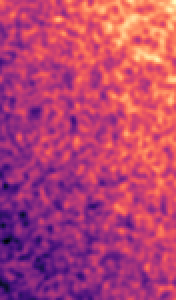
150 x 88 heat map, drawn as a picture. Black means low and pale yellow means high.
Lone odd cells: none. Ninth with the highest average: top right. Grain: blotchy. Average level on the scale: 50%. Odd rows or columns: none. Mirror symmetry: none. Histogram: bell-shaped. Stripes: none. Slope: up to the top right.
